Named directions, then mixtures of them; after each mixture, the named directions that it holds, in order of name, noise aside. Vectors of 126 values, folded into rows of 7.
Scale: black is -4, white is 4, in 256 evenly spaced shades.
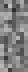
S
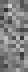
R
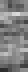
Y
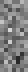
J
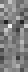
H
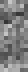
H, Y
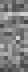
R, S, Y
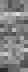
Y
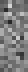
R, S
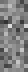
H, J, R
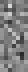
R, S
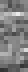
Y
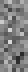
J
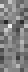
H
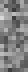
R, S, Y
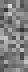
R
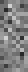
R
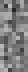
S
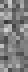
H, S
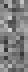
J, S
